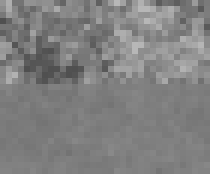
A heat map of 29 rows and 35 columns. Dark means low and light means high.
The bottom part is calmer, past a seam about 50% of the way down. No regular stripes run through it. The top right is the ninth with the highest average. Neither half mirrors the other. The texture is blotchy.
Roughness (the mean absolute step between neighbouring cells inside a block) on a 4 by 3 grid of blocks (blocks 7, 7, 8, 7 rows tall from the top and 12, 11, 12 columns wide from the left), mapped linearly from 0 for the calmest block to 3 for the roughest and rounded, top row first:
333 / 332 / 000 / 000
